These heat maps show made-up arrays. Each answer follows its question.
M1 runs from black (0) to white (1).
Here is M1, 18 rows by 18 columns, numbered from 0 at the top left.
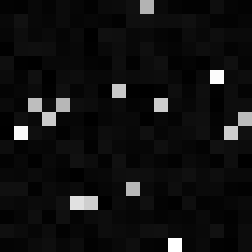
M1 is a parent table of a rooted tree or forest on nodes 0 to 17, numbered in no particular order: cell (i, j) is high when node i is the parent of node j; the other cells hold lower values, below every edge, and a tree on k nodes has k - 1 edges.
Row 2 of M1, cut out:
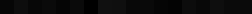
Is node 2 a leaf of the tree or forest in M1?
yes
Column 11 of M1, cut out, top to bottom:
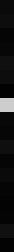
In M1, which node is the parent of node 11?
7
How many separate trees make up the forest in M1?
4
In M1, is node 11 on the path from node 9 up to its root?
no
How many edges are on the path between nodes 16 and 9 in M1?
1
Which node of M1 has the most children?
7
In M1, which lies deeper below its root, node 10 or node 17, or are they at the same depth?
node 17
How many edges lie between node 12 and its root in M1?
4
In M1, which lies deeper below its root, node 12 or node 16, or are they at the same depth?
node 12
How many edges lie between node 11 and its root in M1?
1
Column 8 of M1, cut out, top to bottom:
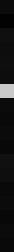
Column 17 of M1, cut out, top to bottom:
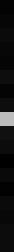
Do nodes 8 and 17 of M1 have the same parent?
no
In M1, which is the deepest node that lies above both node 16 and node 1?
9
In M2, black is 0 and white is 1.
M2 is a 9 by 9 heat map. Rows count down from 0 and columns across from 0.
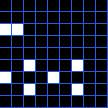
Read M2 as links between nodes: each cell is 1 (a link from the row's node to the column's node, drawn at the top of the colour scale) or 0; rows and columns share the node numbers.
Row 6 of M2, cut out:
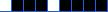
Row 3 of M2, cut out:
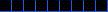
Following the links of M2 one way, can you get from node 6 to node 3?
no
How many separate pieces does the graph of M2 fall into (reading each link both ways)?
3
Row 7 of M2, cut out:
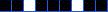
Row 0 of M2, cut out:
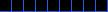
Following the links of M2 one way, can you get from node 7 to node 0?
yes
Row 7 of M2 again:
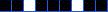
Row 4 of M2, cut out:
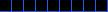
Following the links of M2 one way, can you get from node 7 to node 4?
yes
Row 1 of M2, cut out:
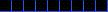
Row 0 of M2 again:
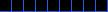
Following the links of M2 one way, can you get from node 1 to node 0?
no
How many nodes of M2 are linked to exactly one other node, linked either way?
2
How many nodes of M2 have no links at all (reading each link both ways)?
2
